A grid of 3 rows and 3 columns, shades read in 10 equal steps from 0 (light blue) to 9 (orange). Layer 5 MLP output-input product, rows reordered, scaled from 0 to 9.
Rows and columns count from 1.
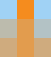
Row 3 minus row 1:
5 -2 5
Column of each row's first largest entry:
2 2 2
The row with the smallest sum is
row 1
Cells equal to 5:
2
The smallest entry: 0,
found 2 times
